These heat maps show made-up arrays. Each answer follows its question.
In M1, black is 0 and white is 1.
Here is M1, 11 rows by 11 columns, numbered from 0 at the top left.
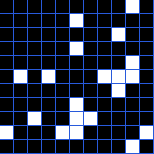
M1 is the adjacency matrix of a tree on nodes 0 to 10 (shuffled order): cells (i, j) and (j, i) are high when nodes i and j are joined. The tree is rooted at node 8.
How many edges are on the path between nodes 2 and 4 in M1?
4
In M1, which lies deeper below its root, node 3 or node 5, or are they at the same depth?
node 3
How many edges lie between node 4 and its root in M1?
3
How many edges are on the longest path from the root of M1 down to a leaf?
3
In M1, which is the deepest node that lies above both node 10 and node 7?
5
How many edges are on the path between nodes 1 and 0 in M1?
3
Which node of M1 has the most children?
5
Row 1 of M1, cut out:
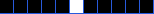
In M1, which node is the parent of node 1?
5
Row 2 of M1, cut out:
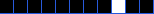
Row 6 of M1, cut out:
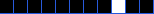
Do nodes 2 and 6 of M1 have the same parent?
yes
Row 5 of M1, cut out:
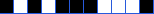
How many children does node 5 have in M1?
4
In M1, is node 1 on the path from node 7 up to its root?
no
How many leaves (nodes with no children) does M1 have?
8
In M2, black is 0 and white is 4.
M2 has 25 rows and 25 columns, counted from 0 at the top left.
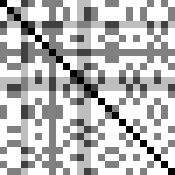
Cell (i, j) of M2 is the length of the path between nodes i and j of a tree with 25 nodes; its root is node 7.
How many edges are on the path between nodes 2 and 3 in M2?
3
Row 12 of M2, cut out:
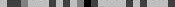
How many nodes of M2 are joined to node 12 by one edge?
8
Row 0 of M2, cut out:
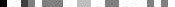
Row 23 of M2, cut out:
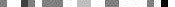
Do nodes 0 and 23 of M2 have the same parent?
yes
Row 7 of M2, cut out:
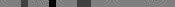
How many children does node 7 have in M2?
3
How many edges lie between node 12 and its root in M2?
1
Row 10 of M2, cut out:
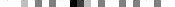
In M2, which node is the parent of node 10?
11
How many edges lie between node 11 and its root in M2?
1
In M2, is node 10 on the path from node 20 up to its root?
no
